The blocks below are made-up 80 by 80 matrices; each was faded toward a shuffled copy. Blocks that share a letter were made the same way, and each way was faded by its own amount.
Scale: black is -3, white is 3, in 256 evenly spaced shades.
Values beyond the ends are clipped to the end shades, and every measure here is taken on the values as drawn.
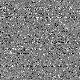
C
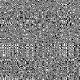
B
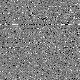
C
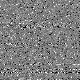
C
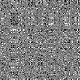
B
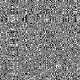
B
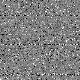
C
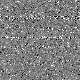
C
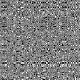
B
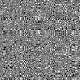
B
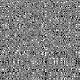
B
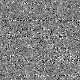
C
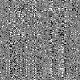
B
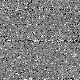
C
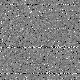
C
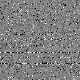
C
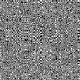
B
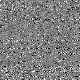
C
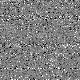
C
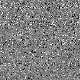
C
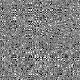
B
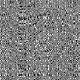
B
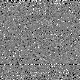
C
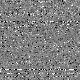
C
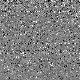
C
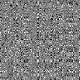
B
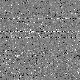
C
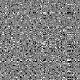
B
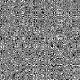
B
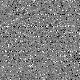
C
